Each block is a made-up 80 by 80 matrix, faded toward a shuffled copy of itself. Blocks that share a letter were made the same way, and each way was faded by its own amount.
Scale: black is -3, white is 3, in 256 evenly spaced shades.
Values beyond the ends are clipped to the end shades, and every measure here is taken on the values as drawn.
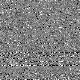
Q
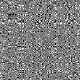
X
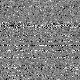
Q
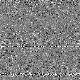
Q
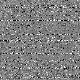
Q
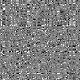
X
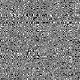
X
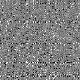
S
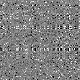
S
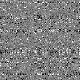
X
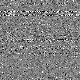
Q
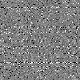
S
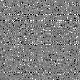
S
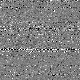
Q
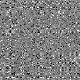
S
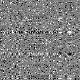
S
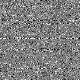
Q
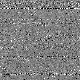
Q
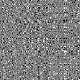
X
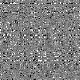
X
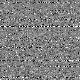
Q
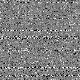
Q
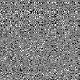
X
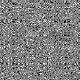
S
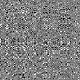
X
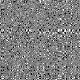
X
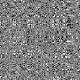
X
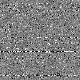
Q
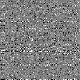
X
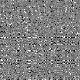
S
